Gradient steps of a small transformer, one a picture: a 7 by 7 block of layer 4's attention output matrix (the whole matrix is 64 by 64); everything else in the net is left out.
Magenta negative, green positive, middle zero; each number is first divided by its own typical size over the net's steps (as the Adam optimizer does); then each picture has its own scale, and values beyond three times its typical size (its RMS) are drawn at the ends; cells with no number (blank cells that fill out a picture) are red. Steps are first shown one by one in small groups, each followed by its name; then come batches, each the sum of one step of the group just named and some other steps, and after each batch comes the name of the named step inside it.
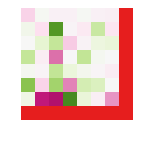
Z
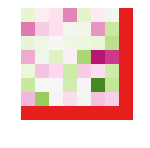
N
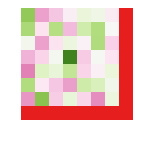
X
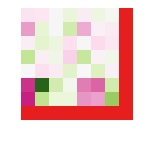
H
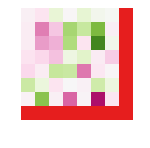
N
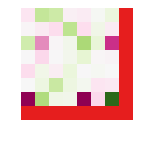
H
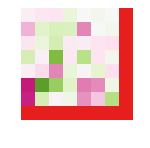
H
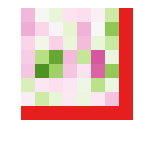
N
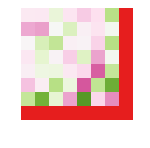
N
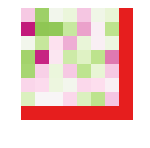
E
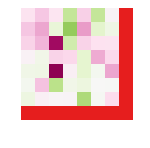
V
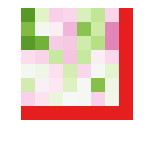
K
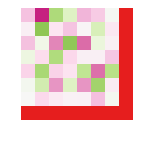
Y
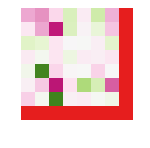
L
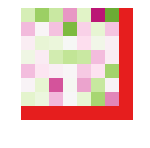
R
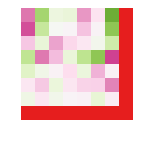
E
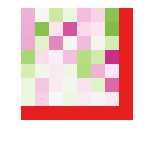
Y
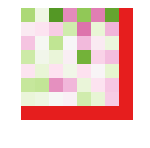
R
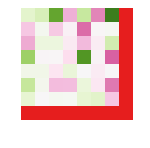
R
